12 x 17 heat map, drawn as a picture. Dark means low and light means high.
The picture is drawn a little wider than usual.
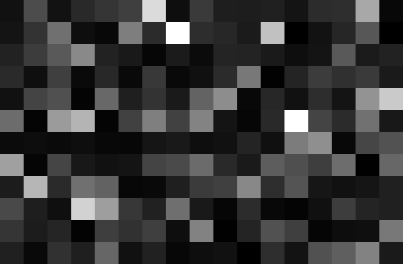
The ninth with the highest average is the middle right. Neither half mirrors the other. No row or column stands out. No seam splits the table. The values are skewed, with a long tail toward high values. Overall the values sit about 20% of the way up the scale.
